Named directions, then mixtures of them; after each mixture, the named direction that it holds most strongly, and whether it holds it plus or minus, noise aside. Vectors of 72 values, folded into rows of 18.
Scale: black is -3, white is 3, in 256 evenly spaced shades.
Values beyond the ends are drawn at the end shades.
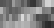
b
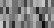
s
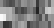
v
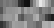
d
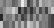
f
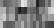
v, plus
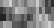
v, minus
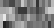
v, plus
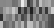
f, plus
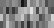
f, minus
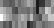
v, plus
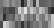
f, minus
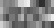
d, minus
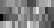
v, minus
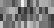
f, plus
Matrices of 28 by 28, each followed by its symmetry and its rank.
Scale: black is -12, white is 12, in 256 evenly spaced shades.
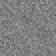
antisymmetric, full rank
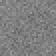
symmetric, full rank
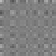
symmetric, rank two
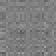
neither, rank three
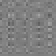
neither, rank two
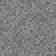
symmetric, full rank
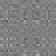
neither, rank three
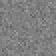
antisymmetric, full rank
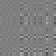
neither, rank one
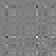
symmetric, rank two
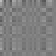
neither, rank one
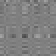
neither, rank two
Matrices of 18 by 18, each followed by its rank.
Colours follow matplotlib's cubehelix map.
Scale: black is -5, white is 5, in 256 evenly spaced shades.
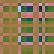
one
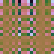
one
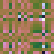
two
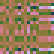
two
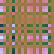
one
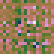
three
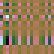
one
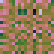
three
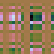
one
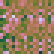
three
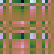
one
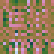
three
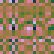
two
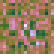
three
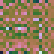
three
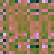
two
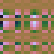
one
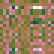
three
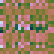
two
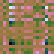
two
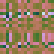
two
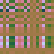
one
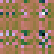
two
